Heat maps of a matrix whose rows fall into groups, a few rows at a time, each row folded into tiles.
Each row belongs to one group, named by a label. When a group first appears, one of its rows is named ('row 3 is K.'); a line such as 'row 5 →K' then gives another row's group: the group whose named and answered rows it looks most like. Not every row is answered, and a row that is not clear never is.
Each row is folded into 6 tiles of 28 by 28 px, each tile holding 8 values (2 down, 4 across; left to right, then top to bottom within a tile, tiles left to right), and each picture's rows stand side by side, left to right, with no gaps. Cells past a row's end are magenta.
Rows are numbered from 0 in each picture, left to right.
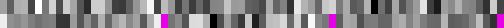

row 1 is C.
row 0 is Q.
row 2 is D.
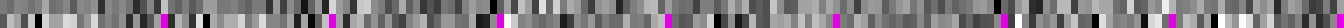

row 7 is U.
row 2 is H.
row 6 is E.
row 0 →U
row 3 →Q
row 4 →C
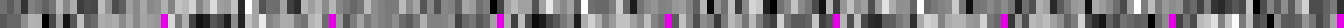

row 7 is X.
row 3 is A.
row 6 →X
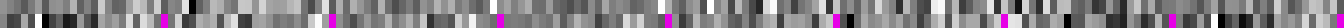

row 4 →Q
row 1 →E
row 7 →C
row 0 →C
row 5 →Q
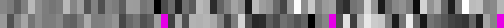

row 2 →X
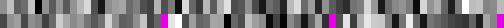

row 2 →X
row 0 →D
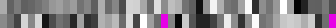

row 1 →A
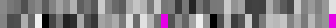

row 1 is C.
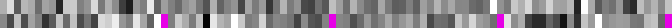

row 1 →U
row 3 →A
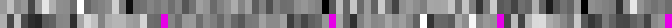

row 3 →X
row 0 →A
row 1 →H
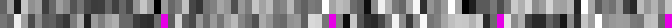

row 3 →A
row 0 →H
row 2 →A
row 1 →E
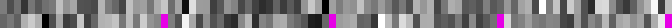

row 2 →U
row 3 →Q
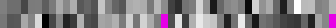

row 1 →X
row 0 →C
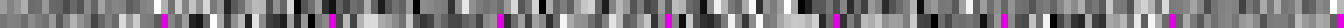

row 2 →X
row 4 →A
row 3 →D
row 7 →E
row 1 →U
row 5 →X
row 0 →E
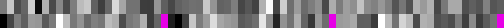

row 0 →D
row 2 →U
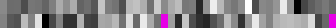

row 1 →A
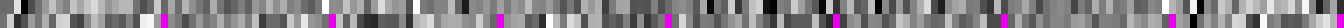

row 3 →U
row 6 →E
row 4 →D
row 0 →E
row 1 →E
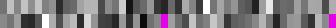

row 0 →U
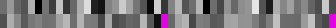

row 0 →D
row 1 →D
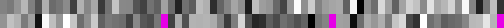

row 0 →U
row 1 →X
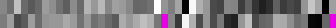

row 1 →H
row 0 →E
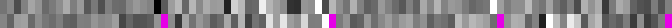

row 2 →E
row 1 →Q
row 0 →H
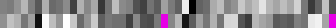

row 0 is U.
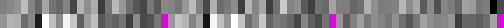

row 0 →U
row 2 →H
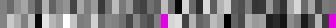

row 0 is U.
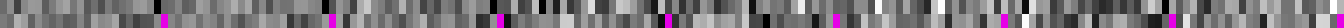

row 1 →H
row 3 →D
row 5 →Q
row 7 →E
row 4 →X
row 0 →H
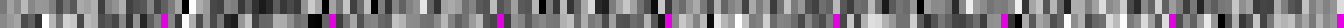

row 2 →D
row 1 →H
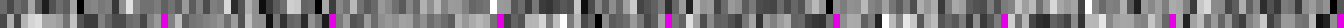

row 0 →X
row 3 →X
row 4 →H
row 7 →H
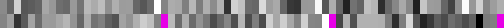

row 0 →E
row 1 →Q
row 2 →X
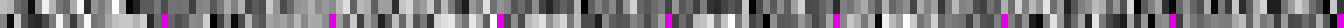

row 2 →Q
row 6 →U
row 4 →X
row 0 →A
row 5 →U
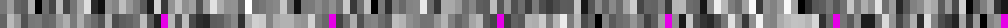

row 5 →U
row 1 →A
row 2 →D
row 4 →A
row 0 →D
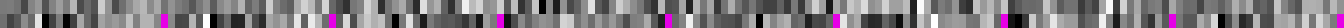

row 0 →C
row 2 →X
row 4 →H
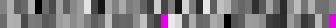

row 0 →D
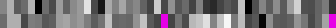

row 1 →X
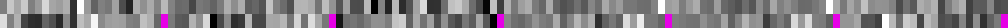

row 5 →U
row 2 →D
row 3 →E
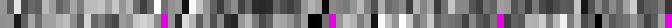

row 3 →X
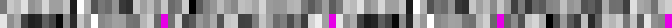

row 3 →C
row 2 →A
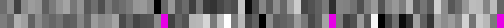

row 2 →C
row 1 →X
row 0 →H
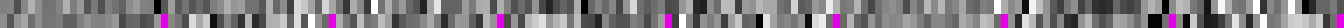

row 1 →C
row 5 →E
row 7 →A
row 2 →Q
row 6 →H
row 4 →E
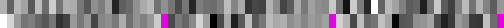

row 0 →Q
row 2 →Q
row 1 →C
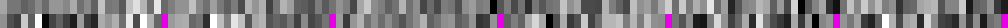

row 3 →C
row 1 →U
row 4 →U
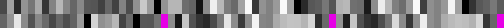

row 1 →A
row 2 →A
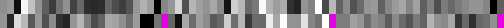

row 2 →H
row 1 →Q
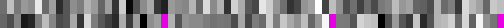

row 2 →C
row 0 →U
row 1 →Q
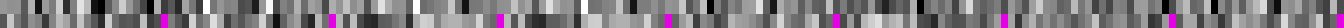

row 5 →X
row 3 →A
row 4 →D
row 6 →H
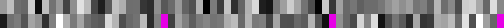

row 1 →D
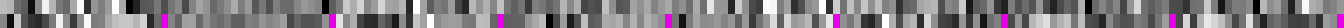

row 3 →C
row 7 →X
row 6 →X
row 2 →A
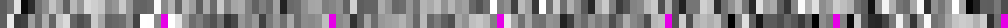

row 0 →E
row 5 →A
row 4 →X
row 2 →E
